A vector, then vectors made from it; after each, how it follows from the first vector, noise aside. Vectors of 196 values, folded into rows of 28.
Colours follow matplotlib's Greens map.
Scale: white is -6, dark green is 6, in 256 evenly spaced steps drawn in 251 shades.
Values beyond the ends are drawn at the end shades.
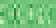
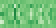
copied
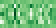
scaled up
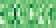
scaled up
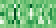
scaled up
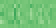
shrunk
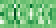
scaled up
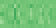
shrunk
